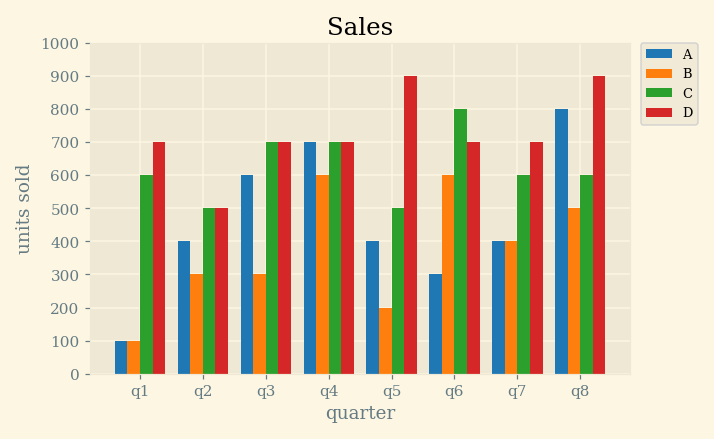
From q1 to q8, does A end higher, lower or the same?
higher
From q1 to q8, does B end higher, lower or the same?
higher
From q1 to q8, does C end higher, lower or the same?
the same
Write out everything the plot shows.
Title: Sales
x-axis: quarter, ticks q1 q2 q3 q4 q5 q6 q7 q8
y-axis: units sold, ticks 0 100 200 300 400 500 600 700 800 900 1000
Legend: A, B, C, D
Values:
A: 100 400 600 700 400 300 400 800
B: 100 300 300 600 200 600 400 500
C: 600 500 700 700 500 800 600 600
D: 700 500 700 700 900 700 700 900
